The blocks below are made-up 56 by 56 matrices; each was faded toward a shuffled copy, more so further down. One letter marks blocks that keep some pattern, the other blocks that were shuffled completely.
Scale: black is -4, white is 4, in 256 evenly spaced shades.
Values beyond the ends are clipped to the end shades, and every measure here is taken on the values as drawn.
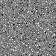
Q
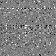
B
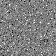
Q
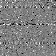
B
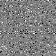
B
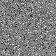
Q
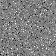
Q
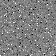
Q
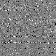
B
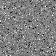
Q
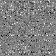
B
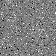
Q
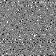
B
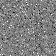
Q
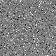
Q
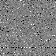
B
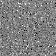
B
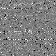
B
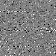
B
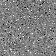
Q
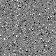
Q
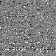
B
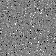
Q
